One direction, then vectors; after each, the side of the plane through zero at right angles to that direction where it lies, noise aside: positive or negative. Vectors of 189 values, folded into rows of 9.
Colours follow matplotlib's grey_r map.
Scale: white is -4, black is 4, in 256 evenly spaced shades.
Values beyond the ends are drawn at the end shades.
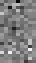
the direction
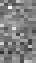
negative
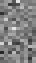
negative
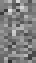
negative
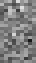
negative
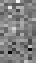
negative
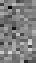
positive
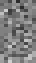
positive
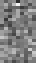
positive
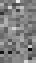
negative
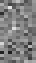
negative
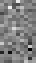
negative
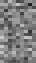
positive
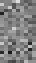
negative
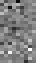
positive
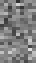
positive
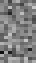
negative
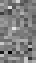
negative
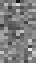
positive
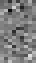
positive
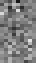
positive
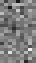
positive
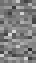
negative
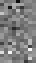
positive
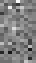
negative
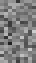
positive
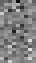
positive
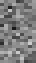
positive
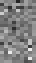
positive
